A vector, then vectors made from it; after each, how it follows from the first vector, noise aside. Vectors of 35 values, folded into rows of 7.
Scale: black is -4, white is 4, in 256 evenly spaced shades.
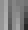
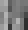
copied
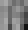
copied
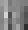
copied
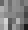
copied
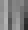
copied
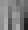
copied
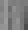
shrunk
